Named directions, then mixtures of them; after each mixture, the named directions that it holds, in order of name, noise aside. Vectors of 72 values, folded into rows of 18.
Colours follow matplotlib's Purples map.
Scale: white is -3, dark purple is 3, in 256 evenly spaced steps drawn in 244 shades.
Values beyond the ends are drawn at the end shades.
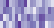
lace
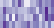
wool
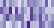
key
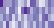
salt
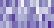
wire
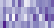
wool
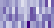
key, wire, wool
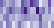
salt, wire, wool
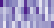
key, salt, wool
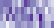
key, lace, wool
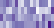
wire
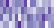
lace, salt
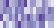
lace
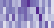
wire, wool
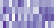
lace, wool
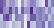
key, salt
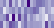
lace, salt, wool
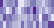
lace, salt, wire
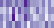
key, wool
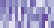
key, lace, salt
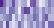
salt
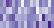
wire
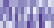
key, lace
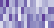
lace, salt, wire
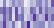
key, wool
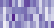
wool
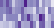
lace, wool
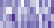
wire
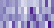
key, wire, wool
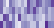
lace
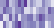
lace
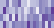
lace, wire, wool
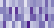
key, wool
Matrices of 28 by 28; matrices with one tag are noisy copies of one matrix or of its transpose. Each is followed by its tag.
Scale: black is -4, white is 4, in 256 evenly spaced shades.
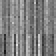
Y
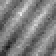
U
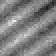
U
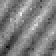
U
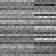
Y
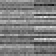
Y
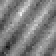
U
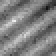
U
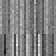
Y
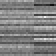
Y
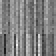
Y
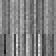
Y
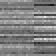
Y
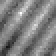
U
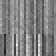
Y
